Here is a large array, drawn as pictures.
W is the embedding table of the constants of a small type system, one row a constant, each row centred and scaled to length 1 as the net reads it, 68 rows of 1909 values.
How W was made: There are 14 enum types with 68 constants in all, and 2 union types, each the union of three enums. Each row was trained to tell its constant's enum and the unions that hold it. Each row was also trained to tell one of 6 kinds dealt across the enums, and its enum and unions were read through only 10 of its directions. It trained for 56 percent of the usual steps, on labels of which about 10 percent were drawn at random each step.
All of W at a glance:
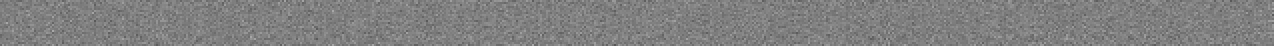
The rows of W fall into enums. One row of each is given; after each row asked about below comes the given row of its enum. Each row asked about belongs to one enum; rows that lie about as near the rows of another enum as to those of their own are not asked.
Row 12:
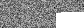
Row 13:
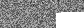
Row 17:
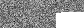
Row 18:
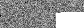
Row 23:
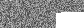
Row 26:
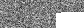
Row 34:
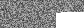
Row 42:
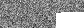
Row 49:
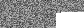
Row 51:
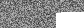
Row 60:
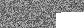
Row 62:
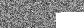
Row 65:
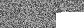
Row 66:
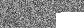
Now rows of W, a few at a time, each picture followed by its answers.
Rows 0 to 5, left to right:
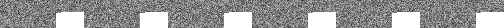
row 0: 65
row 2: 13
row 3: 12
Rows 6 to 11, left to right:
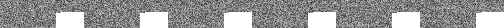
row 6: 66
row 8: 51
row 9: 65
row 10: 60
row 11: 62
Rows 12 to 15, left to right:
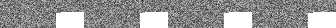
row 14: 49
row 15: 26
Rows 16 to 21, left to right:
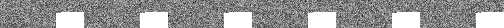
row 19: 62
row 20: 42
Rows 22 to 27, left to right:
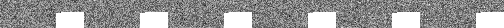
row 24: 66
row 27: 42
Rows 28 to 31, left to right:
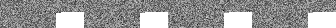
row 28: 12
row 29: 13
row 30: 66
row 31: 51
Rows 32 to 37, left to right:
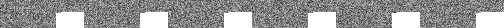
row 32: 62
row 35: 49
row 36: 18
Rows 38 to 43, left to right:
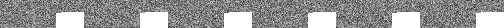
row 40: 12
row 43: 66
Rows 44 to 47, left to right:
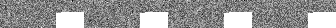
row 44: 65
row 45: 18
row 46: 13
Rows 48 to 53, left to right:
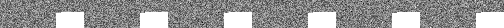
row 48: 62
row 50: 13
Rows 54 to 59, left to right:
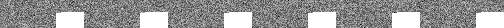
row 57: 12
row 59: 65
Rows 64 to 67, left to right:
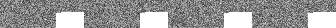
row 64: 49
